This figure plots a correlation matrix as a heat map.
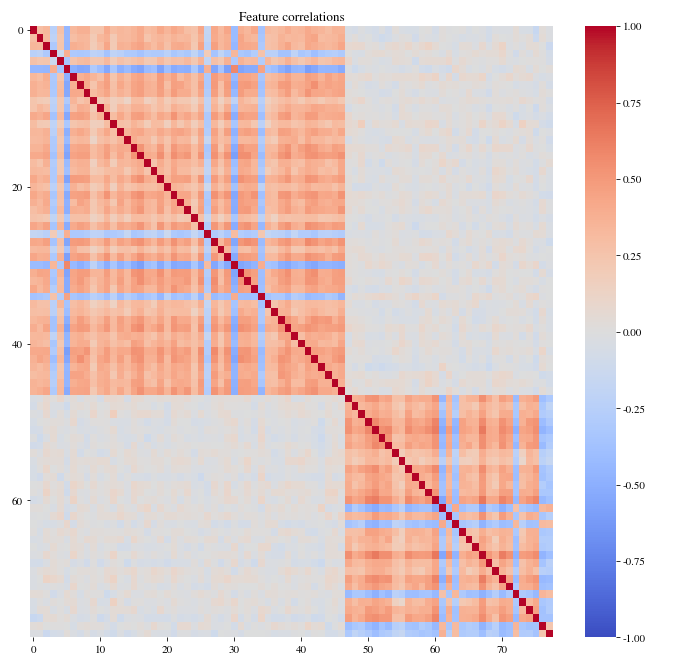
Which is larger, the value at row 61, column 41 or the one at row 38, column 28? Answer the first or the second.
the second
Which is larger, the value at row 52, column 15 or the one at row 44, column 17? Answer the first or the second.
the second
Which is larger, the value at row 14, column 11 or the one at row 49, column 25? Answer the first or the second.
the first
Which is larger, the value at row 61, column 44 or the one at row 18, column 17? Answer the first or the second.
the second
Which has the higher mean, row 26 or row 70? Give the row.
70
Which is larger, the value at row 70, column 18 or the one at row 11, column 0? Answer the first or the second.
the second
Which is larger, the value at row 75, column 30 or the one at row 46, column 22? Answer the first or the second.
the second
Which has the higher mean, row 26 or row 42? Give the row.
42
